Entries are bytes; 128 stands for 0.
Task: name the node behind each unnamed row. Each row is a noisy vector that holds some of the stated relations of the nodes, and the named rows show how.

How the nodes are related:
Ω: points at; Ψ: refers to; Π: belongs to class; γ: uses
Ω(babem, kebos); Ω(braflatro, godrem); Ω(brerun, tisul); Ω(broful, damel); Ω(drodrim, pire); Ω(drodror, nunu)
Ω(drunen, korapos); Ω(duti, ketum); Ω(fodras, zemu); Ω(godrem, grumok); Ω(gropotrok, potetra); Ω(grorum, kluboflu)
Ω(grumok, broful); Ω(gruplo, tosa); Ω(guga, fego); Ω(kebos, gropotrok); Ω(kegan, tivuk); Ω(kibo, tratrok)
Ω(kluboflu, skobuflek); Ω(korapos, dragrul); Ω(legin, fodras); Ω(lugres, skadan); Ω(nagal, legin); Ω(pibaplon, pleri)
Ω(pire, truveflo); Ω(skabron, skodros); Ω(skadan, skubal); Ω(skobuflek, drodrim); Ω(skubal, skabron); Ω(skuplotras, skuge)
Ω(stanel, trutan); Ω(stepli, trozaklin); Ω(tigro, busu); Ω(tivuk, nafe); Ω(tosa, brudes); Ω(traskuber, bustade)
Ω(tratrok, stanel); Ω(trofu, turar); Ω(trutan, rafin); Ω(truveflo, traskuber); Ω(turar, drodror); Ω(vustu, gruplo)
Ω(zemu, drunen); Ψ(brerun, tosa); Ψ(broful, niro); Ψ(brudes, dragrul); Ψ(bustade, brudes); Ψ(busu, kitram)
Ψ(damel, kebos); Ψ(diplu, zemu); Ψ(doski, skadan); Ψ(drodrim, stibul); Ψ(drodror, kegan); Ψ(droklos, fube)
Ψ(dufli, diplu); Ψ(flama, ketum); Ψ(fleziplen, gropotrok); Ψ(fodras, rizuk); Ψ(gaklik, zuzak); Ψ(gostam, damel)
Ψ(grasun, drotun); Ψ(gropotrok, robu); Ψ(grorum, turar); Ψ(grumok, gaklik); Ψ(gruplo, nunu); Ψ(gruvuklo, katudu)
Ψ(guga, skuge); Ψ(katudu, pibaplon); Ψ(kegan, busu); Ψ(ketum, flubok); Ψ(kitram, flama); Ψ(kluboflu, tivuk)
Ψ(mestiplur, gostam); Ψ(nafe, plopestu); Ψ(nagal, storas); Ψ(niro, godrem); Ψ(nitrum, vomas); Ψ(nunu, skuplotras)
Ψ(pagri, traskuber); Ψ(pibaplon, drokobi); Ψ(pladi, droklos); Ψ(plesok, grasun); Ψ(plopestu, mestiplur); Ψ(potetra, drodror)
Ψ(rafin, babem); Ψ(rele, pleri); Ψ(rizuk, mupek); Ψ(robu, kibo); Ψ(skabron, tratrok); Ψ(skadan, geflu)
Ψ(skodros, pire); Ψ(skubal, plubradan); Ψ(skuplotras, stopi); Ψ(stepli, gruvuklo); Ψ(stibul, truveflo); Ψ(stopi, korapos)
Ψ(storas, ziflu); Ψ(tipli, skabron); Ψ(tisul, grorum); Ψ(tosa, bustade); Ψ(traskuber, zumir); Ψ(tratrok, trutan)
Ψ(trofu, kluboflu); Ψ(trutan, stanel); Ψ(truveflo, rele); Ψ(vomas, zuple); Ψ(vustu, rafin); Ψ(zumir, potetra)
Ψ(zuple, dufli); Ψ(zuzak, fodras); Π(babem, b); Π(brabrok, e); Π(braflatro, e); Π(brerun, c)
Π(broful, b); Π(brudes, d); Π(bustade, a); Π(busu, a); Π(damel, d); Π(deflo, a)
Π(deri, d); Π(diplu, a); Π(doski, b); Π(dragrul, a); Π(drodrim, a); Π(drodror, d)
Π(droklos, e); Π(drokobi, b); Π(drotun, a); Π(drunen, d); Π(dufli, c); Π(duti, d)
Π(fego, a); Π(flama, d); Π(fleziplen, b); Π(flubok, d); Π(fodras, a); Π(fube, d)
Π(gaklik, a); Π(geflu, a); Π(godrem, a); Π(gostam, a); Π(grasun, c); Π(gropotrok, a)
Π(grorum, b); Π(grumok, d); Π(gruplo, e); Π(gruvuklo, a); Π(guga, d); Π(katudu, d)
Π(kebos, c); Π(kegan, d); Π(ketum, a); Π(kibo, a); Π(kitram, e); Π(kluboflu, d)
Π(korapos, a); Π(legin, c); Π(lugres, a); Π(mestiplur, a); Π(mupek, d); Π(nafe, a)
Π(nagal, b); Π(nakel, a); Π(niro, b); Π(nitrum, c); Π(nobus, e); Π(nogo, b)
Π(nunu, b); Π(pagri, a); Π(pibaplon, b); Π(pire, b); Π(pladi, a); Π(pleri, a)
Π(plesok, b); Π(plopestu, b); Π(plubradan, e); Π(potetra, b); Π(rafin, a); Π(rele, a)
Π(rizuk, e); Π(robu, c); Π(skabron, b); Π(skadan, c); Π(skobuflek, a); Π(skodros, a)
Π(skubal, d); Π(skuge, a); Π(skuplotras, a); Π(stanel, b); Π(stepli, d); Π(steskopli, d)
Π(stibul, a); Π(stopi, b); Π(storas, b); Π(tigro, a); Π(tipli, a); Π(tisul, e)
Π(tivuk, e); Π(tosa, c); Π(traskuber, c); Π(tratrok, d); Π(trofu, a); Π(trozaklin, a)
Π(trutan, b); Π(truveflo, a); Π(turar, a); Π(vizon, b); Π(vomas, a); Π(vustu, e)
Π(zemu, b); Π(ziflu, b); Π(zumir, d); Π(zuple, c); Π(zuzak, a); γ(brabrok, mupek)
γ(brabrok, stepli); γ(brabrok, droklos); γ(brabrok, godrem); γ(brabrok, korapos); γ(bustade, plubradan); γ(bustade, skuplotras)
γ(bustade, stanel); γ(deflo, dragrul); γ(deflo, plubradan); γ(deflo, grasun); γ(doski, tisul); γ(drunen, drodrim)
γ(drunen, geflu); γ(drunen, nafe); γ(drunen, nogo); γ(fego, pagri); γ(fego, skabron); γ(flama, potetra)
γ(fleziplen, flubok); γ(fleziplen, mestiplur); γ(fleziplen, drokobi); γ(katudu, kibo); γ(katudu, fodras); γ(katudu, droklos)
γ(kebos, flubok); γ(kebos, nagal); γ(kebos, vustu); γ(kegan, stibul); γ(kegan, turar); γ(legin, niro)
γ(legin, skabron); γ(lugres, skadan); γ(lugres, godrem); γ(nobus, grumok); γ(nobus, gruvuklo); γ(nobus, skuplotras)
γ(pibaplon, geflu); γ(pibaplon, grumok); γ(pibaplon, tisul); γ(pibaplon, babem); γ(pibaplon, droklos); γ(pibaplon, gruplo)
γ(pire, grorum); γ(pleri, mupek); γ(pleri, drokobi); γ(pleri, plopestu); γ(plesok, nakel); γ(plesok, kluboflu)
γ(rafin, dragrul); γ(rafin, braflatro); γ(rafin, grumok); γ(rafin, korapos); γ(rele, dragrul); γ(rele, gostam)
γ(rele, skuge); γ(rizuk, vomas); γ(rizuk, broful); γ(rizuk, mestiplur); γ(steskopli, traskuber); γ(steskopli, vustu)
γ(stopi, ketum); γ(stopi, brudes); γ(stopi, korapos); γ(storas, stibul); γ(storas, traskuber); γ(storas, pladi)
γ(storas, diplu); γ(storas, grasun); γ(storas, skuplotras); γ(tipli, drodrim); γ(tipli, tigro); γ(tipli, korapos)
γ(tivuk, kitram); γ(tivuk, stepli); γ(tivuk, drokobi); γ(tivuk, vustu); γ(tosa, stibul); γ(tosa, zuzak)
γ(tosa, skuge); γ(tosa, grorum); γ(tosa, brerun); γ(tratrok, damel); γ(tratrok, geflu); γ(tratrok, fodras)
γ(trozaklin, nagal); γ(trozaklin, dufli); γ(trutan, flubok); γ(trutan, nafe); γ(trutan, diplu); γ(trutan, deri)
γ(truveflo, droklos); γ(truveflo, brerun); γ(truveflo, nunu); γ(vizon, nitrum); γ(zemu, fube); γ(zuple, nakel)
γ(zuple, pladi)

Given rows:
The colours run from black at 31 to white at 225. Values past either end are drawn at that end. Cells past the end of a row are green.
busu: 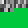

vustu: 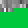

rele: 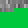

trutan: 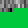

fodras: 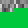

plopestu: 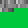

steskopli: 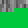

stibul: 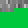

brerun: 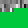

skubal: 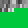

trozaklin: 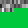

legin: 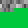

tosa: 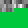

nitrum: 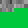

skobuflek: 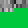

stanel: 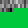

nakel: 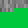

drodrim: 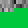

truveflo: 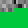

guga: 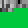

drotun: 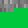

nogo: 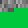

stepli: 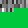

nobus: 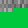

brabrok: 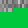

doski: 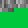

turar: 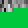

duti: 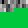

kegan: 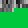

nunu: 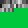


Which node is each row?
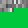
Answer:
braflatro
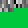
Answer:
pire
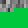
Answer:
ketum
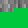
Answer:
vomas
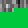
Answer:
nafe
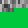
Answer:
nagal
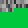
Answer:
traskuber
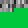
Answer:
skuge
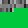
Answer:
tratrok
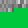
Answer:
droklos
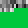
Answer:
kluboflu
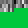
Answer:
skuplotras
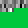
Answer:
tisul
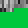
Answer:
fego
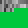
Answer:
skabron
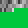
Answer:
skadan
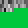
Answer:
trofu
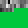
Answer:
rafin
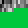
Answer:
drodror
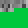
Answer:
drunen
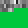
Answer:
grumok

